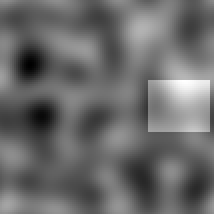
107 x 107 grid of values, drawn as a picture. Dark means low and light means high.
The middle right is the roughest part. Neither half mirrors the other. The middle right is the ninth with the highest average. In the middle right lies a patch that is higher than the rest.
